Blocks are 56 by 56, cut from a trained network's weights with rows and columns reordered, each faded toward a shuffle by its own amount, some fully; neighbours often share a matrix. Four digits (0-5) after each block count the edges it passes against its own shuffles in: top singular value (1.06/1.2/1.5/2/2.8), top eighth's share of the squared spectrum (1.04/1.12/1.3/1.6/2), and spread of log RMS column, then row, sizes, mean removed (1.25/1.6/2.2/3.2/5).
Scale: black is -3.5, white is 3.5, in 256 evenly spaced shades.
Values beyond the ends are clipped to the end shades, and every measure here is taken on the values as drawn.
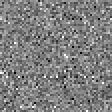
2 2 0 1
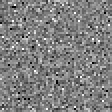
1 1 0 0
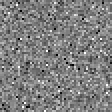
0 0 0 0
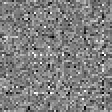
3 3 1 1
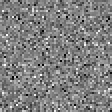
2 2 0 1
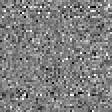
3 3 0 2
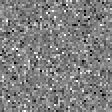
1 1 0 0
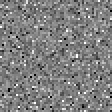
0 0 0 0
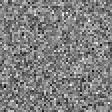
0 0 0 0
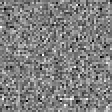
1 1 0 0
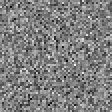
1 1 0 0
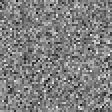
0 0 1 0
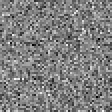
2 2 0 1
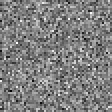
1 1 0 0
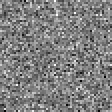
1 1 0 0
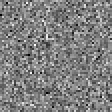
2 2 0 0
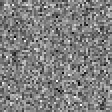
0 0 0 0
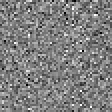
2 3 2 1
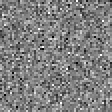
1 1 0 0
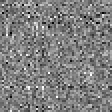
3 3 2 2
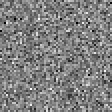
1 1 1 0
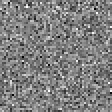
1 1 1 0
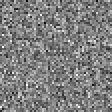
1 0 0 0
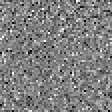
2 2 0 1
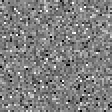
1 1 0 0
